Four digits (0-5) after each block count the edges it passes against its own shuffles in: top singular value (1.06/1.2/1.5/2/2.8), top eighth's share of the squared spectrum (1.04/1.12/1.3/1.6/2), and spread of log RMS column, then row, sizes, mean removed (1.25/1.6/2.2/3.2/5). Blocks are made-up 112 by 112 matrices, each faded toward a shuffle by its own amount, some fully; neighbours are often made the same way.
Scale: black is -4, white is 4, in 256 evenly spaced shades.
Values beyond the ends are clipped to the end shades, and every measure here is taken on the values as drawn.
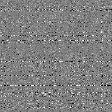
3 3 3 4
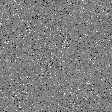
0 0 0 0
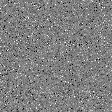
0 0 0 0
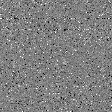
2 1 0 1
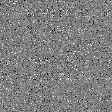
1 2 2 2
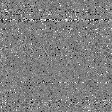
2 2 2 3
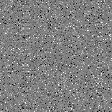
3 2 1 0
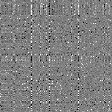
5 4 3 2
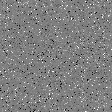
2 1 0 0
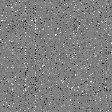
4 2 1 0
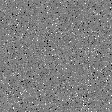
2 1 0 0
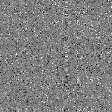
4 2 1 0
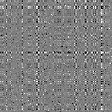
5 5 4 3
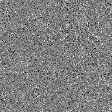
3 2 2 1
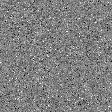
2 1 0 0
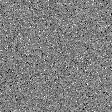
0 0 0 0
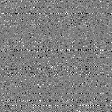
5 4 2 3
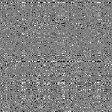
5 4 2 3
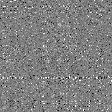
4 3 1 2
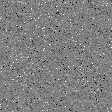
1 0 0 0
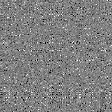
4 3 2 2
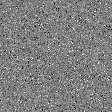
0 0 0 0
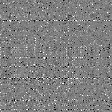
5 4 2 3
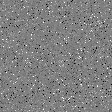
0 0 0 0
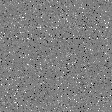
2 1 0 0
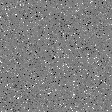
0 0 0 0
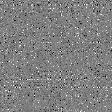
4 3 2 2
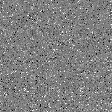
3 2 1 0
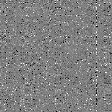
4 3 2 2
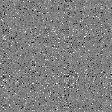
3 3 2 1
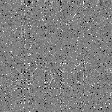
3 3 2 1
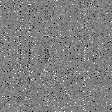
4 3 2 1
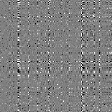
5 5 4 3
